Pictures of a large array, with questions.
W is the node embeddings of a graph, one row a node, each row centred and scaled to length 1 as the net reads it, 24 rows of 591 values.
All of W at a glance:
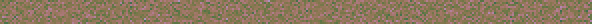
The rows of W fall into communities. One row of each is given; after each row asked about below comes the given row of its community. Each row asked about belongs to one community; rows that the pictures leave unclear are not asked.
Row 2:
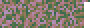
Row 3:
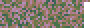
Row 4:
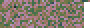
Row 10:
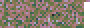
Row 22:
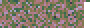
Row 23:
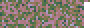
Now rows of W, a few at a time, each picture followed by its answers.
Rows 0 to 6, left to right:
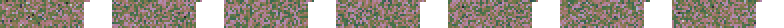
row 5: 22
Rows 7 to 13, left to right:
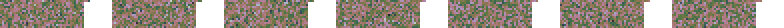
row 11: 23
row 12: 3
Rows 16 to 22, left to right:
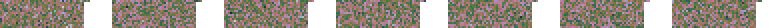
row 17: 4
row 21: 10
